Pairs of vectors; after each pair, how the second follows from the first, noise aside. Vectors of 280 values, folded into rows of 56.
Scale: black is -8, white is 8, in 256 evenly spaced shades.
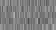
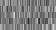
scaled up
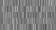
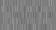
shrunk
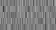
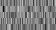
scaled up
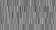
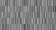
shuffled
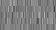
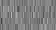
reversed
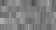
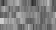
scaled up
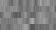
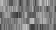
scaled up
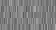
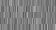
copied
